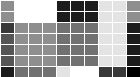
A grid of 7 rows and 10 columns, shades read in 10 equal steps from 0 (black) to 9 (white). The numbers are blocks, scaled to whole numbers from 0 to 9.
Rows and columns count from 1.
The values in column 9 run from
2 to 8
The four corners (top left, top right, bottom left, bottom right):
5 5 1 0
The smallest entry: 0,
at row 7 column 10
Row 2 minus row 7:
4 5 5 5 -7 -8 -8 6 6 5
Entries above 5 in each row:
5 5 2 2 2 2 3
